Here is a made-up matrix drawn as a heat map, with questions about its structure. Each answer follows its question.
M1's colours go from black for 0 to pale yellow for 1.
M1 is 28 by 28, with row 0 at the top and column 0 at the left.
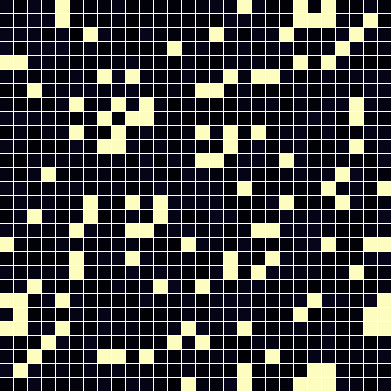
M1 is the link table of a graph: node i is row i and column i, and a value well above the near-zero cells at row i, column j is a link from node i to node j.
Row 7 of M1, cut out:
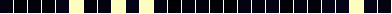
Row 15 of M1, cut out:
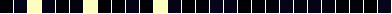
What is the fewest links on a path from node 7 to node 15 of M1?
3
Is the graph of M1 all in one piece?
no
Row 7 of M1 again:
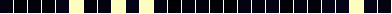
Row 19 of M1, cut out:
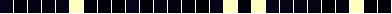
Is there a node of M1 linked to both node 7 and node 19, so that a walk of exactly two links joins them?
yes
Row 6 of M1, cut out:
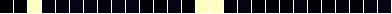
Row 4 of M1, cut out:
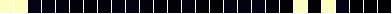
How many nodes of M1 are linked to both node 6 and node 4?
0
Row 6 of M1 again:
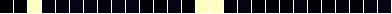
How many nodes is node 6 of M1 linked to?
3
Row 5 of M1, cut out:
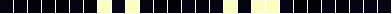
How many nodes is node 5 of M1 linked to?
5
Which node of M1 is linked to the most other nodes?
node 23
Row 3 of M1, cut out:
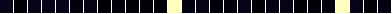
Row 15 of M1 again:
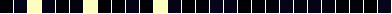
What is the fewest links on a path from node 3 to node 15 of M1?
4
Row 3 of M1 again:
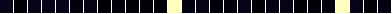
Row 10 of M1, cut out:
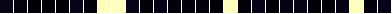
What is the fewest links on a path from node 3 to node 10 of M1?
5
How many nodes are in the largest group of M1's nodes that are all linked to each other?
4
